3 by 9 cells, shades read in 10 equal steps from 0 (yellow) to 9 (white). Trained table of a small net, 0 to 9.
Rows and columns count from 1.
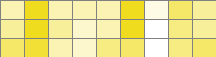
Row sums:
40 41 40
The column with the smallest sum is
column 2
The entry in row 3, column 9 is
3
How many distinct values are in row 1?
5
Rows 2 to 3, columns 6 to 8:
0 9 4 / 3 9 4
